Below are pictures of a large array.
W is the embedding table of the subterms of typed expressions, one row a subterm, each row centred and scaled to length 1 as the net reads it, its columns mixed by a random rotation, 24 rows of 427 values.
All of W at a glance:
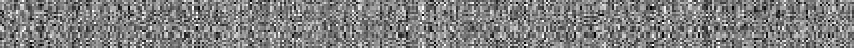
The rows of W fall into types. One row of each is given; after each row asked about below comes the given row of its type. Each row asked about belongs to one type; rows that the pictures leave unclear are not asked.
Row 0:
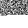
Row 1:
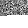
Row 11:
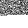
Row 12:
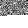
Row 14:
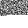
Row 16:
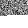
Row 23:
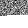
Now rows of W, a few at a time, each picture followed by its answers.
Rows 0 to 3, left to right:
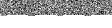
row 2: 0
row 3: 23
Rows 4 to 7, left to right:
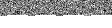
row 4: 23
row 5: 11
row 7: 11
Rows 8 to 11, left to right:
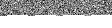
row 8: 12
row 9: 23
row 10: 16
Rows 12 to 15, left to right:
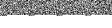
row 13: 14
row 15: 0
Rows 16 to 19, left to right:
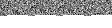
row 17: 16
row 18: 16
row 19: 11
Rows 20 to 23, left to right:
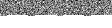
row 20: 1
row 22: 0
